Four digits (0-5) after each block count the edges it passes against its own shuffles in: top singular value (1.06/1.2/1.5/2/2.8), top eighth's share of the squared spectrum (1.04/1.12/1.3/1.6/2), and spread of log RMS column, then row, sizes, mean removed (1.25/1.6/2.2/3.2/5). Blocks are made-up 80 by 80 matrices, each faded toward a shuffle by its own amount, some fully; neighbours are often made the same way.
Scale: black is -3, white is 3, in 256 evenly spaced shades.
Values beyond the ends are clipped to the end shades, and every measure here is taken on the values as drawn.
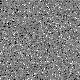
0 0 0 0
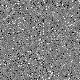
0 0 1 0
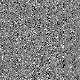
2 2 3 0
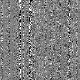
2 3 4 0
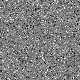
0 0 0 0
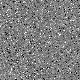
0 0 0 0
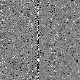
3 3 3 0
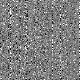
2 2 3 0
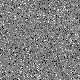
0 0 0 0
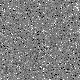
0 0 0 0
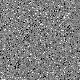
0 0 1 0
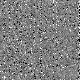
1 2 3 0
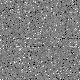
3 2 0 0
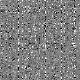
2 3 3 2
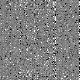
2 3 3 1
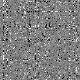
2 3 3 2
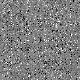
1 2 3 2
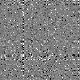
4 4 2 2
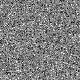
2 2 0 0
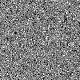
2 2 0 0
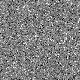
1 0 0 0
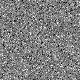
1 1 0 0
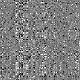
4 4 3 2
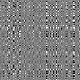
5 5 4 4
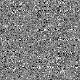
1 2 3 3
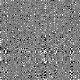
4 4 3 2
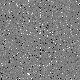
2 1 1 0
